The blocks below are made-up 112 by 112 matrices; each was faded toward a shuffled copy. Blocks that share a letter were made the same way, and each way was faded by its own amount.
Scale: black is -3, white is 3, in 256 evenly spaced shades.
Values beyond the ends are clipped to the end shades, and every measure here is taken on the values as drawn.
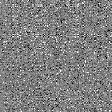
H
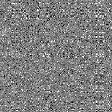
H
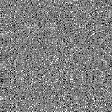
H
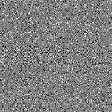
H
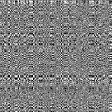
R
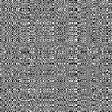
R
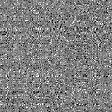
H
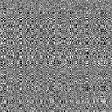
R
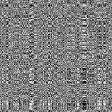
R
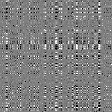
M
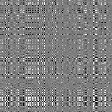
M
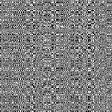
R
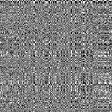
R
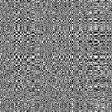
R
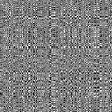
R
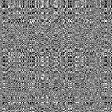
R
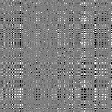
M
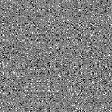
H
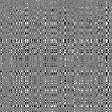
M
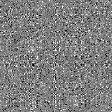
H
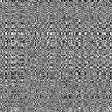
R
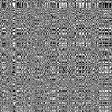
R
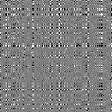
M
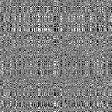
R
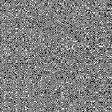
H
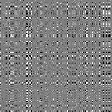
M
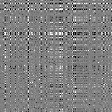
M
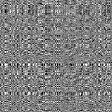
R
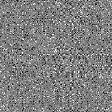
H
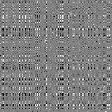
M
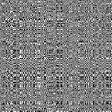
R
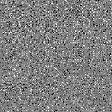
H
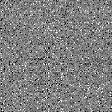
H
